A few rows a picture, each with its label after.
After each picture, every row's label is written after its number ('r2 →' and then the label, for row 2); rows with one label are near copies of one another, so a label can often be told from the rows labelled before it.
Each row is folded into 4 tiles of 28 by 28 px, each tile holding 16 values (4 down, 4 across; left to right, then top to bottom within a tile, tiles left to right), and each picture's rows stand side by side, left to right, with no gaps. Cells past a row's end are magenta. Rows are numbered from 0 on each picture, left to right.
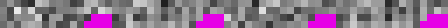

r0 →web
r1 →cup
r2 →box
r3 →cup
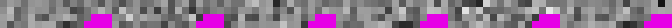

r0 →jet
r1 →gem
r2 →cup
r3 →jet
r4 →web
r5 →jet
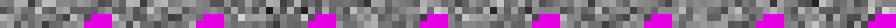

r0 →box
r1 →box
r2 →gem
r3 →web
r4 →gem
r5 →box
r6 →jet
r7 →web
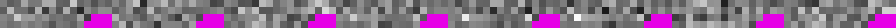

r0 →gem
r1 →box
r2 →web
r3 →gem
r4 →gem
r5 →gem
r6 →cup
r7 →web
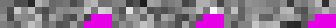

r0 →web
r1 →web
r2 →jet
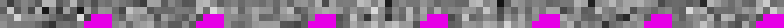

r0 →gem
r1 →web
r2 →jet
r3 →cup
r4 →cup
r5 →box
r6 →web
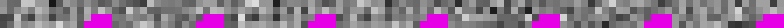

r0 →cup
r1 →web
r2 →cup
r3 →cup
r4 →gem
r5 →box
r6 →jet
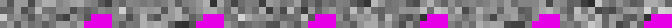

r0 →box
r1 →jet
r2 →gem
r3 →web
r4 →jet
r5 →web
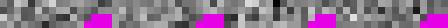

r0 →box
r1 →jet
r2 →cup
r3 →gem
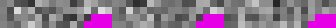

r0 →web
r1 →web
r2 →cup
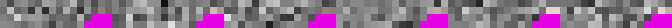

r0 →gem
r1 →cup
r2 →box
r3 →jet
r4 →web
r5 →web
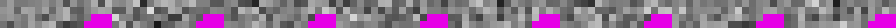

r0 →jet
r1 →box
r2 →web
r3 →gem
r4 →cup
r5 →web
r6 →jet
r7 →cup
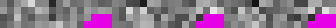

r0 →cup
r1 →web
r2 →web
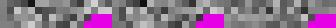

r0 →web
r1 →web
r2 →gem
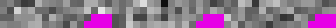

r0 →web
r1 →cup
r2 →box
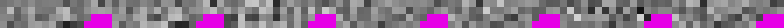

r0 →jet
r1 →jet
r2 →cup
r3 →box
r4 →box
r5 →gem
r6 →box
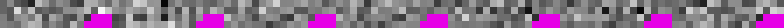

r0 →web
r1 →cup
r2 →box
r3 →box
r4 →gem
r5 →gem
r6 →web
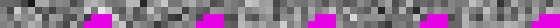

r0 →web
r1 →box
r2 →cup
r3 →gem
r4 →cup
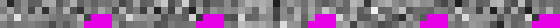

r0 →gem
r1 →gem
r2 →cup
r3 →box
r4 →gem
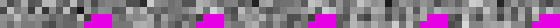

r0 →gem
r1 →web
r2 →web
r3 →cup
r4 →cup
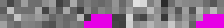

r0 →gem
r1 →cup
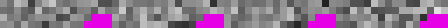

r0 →box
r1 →jet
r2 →jet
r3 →web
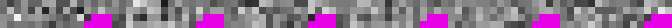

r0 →gem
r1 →cup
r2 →web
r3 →cup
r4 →jet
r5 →web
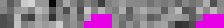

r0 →cup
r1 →jet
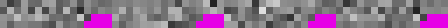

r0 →gem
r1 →jet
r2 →box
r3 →gem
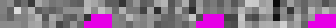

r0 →web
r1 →gem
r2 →cup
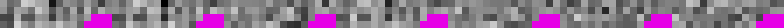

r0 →cup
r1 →cup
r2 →jet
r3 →cup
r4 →jet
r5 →gem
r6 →box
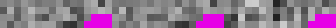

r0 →jet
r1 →jet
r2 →cup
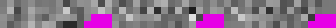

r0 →jet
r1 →gem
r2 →gem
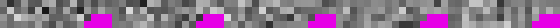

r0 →gem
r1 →web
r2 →box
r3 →jet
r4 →cup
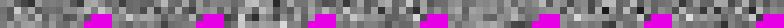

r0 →web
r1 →gem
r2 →cup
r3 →gem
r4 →jet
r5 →gem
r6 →gem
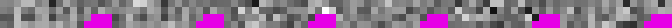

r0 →cup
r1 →cup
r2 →web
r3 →box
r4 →gem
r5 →jet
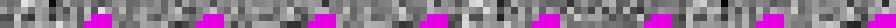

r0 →cup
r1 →jet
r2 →jet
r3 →jet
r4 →cup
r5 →gem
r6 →cup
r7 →jet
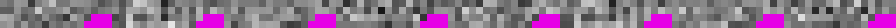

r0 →box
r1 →cup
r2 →jet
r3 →gem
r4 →web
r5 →cup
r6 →jet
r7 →gem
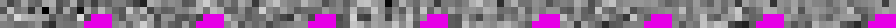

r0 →gem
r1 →web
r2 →box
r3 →cup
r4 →cup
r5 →box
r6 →jet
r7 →jet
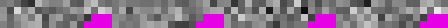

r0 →web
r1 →jet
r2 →gem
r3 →web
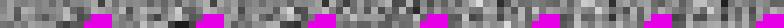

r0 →jet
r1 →jet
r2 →jet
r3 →gem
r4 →cup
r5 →cup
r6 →cup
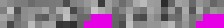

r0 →jet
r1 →cup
